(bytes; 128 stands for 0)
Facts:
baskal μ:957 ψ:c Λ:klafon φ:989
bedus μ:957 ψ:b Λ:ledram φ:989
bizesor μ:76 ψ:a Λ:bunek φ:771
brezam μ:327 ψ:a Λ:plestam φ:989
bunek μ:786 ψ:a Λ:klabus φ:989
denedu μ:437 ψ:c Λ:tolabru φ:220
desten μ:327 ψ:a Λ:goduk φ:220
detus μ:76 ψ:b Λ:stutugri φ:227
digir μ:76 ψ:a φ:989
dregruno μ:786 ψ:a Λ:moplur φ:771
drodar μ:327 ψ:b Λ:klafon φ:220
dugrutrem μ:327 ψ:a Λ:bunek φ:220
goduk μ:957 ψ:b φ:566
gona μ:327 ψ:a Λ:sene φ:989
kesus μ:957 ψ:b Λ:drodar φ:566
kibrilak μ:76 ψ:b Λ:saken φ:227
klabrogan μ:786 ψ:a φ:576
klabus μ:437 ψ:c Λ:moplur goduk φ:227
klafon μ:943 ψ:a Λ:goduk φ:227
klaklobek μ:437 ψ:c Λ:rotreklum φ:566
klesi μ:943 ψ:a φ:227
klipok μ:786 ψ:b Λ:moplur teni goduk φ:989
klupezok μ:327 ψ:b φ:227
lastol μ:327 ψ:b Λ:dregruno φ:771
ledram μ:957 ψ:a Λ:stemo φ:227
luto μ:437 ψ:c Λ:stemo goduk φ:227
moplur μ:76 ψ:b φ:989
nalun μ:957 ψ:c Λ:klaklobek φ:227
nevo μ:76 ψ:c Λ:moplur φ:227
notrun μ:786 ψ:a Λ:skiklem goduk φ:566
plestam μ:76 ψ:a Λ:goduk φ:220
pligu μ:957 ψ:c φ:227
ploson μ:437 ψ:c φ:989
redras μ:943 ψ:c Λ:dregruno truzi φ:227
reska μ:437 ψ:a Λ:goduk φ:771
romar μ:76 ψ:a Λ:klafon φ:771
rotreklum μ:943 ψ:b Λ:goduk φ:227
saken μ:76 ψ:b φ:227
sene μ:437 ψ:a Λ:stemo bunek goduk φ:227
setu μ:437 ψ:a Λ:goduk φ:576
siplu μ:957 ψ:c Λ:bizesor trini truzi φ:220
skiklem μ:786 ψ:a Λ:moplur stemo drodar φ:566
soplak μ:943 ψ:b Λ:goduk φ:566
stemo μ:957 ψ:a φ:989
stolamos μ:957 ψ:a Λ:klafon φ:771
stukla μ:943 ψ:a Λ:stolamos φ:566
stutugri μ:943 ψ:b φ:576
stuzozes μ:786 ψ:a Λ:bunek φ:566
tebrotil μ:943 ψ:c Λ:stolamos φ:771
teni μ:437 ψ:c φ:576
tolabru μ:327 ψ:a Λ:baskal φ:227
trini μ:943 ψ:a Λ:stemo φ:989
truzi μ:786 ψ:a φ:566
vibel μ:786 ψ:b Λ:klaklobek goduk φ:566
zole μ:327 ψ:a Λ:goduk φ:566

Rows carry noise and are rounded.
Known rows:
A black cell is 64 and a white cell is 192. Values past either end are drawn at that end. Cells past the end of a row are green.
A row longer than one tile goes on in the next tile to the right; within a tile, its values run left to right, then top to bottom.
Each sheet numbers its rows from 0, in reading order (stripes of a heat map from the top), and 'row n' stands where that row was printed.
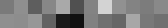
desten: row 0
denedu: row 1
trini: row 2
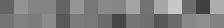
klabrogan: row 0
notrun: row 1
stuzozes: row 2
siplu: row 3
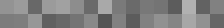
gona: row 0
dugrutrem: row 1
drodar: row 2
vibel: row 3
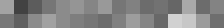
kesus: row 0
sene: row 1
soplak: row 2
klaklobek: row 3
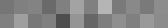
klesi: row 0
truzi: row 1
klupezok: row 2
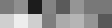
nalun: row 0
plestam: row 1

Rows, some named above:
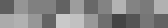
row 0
plestam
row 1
klaklobek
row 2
lastol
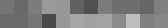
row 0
detus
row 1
pligu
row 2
stutugri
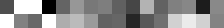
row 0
saken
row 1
plestam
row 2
romar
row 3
nalun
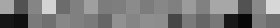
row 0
denedu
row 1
digir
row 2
klupezok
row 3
dregruno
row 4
denedu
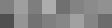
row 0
truzi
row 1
moplur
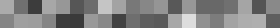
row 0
ledram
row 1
tolabru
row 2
redras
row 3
rotreklum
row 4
brezam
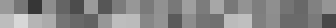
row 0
goduk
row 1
klafon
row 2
teni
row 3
bunek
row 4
teni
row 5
detus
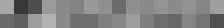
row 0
baskal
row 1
ploson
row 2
moplur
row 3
bizesor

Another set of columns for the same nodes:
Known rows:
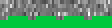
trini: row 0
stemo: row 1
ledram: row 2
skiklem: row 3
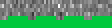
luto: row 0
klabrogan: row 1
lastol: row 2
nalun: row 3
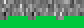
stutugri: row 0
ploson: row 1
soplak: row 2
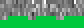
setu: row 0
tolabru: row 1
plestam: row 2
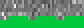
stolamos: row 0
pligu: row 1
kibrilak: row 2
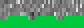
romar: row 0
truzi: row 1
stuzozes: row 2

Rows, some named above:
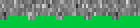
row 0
klupezok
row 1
baskal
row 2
denedu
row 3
gona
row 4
klupezok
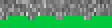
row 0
saken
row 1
gona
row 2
nalun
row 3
goduk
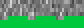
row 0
klafon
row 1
kesus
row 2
soplak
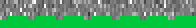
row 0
bunek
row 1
klaklobek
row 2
detus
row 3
dugrutrem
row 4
romar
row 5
dregruno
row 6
kesus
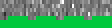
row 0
klesi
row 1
redras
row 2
klaklobek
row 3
nevo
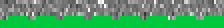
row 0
saken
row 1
rotreklum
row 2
moplur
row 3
drodar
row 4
digir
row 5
brezam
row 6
bizesor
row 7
plestam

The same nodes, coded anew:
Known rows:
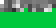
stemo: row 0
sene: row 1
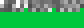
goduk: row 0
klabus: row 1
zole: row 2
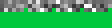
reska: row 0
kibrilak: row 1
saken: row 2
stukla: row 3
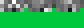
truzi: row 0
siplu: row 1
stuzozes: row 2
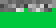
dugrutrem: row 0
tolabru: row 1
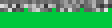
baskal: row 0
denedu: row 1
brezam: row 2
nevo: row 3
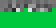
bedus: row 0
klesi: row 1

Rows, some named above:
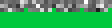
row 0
romar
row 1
lastol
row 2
kesus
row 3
stemo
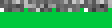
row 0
stutugri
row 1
kesus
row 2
plestam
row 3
stutugri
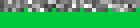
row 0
nalun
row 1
saken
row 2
rotreklum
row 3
klafon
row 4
tolabru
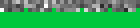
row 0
stutugri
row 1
rotreklum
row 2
redras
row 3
klupezok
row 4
ledram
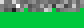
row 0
bunek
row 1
gona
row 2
soplak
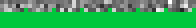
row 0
denedu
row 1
drodar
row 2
klaklobek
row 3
digir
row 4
pligu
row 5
trini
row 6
stemo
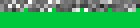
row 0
dregruno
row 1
moplur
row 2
bizesor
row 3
detus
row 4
gona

